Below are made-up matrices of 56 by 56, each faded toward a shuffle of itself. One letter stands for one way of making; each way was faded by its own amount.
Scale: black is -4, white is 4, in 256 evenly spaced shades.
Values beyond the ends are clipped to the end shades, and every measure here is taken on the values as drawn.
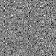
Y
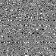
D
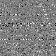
D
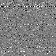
D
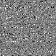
D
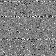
D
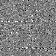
D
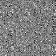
Y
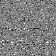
D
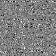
D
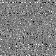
D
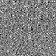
Y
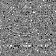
Y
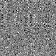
Y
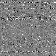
D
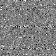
D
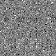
Y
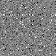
Y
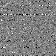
D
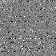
D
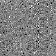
Y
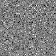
Y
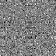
Y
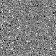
Y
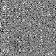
Y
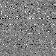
D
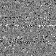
D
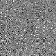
Y
